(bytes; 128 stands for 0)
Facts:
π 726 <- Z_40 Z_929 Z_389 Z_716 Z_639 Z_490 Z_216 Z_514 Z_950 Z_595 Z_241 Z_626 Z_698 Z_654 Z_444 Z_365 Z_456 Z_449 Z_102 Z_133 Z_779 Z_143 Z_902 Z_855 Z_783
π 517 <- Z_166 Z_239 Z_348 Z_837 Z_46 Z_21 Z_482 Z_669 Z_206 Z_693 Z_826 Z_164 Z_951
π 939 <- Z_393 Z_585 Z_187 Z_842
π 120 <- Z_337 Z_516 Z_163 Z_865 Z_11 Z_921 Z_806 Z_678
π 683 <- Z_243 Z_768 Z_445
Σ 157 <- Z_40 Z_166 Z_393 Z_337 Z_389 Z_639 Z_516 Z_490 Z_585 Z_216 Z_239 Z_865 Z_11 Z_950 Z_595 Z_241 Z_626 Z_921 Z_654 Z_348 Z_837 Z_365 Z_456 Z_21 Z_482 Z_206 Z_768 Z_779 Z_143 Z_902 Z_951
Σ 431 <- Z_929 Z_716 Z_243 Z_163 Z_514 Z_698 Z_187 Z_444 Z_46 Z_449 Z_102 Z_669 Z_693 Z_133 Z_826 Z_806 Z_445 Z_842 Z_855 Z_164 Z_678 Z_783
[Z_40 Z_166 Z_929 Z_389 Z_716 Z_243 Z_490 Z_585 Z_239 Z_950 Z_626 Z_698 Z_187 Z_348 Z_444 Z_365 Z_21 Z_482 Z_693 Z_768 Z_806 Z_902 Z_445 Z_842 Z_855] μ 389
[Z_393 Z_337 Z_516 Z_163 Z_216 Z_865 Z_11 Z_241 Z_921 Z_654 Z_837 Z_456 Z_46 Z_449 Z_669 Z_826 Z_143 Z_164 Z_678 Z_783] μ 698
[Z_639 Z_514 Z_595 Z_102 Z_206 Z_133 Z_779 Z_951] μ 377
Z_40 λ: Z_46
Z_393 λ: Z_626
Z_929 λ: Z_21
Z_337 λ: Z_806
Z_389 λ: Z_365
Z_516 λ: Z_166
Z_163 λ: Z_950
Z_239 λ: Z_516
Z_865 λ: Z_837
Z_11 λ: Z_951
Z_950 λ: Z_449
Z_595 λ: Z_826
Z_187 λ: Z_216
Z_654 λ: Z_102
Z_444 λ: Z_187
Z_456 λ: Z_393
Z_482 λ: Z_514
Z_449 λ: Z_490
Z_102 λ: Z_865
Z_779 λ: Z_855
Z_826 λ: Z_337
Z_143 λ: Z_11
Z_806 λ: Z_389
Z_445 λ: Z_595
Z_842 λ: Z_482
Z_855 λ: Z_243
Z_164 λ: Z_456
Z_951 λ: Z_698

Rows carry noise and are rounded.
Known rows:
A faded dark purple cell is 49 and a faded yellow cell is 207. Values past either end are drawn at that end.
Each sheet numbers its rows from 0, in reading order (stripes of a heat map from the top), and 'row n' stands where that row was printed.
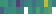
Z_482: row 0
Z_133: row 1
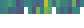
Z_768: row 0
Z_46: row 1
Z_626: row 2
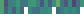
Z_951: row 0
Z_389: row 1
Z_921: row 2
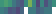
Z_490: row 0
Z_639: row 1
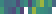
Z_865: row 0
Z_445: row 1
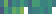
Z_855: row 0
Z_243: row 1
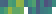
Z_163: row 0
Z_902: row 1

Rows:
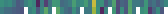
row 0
Z_166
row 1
Z_654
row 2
Z_779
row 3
Z_21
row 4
Z_837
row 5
Z_40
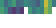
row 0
Z_595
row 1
Z_102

